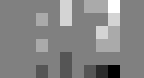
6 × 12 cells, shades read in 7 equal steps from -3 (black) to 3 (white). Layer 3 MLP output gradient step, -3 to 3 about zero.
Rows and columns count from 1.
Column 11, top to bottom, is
0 0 0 0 0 0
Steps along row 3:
same same same same same same same up down down same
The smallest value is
-3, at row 6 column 10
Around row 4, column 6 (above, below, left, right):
0 -1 0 0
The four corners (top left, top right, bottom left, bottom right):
0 0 0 0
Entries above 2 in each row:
1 0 0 0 0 0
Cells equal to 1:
7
